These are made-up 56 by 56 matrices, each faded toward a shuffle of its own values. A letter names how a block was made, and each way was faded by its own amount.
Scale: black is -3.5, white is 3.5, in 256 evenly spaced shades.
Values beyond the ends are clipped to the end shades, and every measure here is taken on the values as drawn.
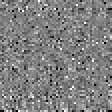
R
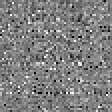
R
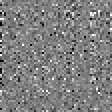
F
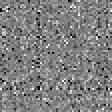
R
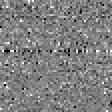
R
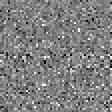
R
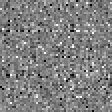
R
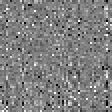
F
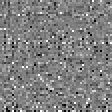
R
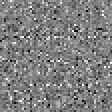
R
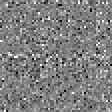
R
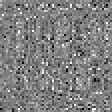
F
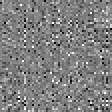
F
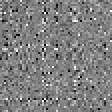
F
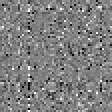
F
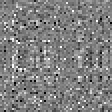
F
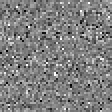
R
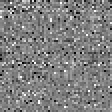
R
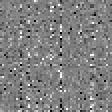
F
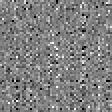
F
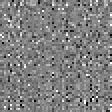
F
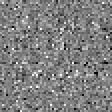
R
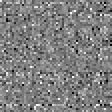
R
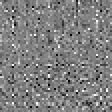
F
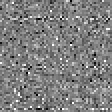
R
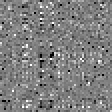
F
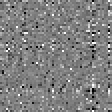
F
